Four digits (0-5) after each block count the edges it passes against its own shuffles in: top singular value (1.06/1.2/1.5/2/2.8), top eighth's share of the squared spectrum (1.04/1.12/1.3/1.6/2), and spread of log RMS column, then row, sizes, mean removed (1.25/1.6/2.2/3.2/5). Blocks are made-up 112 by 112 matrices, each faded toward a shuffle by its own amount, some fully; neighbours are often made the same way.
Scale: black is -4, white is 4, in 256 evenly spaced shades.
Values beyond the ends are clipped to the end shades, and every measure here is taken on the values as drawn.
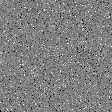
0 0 0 0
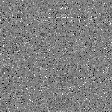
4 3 1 2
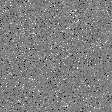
2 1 0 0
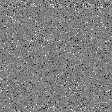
3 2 0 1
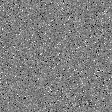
0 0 0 0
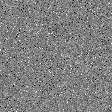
0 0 0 0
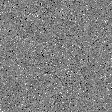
0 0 0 0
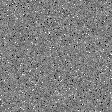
0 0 0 0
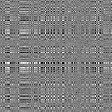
5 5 4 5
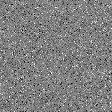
3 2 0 0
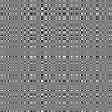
5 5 5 5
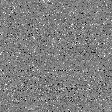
1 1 0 2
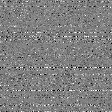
3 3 0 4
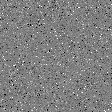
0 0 0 0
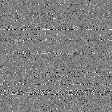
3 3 0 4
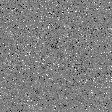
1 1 0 1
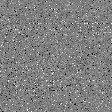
1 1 0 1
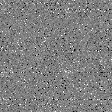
3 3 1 2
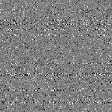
4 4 1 3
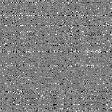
4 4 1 3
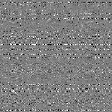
4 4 2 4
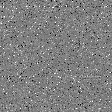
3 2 0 1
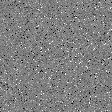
1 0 0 0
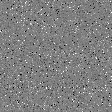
1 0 0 0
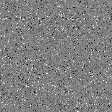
2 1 0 1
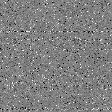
3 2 0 2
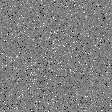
0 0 0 0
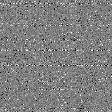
4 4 1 3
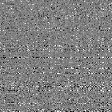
4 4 2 4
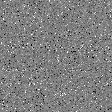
2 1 0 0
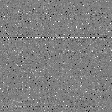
4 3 0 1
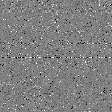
4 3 1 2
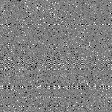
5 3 2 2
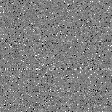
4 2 1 1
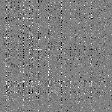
3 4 3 3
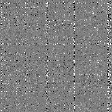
3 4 3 3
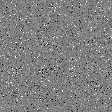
0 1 1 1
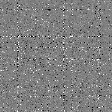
2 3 3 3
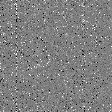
2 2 2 1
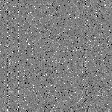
4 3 2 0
